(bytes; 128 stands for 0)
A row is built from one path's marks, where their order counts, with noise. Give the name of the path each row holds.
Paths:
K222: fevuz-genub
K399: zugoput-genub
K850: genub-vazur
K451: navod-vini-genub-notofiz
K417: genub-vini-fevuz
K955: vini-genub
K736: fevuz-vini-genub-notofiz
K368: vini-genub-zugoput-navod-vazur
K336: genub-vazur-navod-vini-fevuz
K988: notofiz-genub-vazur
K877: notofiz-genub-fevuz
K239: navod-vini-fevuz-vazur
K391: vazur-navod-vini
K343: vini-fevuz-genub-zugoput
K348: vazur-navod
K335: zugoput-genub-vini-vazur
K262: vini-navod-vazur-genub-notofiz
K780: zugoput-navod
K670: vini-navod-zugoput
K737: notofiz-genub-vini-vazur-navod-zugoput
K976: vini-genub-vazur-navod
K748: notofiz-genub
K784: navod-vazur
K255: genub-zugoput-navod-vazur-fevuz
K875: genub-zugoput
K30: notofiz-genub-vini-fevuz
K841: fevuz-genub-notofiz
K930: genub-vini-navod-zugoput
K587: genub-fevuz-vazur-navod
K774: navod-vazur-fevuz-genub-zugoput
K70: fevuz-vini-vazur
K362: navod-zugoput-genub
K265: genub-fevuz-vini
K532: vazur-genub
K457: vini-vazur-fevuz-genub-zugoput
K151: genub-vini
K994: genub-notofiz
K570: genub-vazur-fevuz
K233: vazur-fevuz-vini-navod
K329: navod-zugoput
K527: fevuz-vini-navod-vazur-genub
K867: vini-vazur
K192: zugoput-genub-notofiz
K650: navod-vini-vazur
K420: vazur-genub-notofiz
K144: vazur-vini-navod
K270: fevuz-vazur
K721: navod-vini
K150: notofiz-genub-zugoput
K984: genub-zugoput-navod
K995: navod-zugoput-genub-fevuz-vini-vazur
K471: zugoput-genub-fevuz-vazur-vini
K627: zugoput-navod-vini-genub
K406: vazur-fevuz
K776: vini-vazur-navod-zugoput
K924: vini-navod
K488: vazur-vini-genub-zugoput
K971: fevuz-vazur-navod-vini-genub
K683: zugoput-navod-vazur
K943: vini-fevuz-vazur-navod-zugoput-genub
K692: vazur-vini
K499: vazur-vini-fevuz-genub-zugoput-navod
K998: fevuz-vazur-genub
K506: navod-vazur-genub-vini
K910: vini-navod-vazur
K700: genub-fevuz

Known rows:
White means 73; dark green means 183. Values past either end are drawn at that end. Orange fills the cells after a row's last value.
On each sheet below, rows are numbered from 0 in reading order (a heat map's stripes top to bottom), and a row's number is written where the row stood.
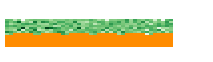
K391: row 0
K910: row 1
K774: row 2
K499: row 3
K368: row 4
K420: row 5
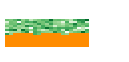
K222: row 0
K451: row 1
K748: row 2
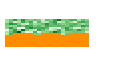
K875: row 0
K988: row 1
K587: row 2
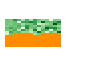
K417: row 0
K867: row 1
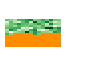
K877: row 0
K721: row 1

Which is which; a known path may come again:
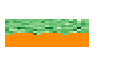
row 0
K262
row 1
K527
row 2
K233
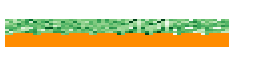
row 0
K988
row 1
K650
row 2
K506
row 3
K368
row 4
K683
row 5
K780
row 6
K850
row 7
K570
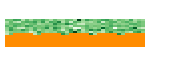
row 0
K587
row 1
K976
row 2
K192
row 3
K736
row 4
K971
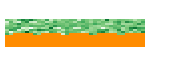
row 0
K877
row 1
K998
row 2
K336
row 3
K471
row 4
K776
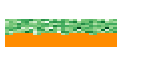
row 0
K30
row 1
K700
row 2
K144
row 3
K391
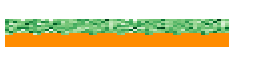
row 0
K867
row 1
K692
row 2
K737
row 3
K995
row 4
K406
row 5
K239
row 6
K774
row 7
K362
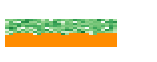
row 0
K994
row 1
K420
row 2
K841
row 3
K417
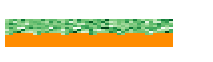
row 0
K984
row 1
K930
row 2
K875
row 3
K721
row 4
K343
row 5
K748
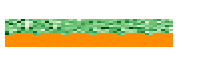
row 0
K329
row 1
K784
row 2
K499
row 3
K910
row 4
K924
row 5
K222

